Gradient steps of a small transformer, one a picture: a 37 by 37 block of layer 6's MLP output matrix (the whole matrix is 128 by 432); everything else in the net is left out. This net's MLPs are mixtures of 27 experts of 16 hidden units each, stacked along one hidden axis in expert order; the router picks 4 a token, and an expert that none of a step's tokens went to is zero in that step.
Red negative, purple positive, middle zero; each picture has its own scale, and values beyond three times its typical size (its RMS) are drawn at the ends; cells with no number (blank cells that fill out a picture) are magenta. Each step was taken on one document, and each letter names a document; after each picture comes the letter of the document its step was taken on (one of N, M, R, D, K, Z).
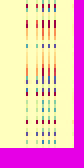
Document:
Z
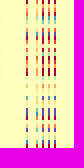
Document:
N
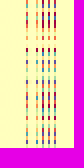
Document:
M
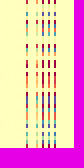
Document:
N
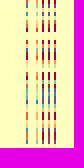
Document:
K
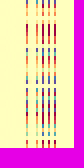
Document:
Z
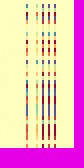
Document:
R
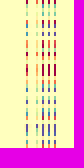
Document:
N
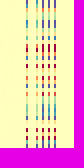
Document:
R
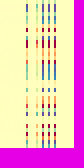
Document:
R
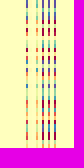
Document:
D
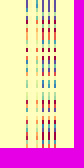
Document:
D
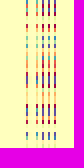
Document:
Z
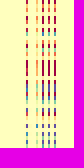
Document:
N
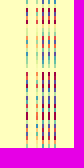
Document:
K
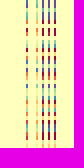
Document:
D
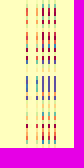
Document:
M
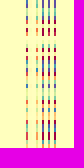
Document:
D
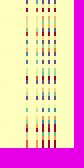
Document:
R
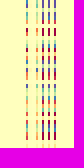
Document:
D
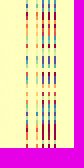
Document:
R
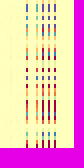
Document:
M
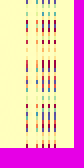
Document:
M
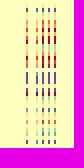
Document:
Z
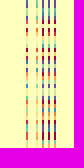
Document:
D
